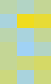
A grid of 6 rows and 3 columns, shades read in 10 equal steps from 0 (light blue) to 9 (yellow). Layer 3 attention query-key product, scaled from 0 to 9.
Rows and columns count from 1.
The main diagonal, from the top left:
3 9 4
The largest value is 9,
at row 2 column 2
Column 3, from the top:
4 8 4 2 6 5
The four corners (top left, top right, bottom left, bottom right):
3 4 5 5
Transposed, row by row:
3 1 3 4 4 5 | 2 9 1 0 5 1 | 4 8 4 2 6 5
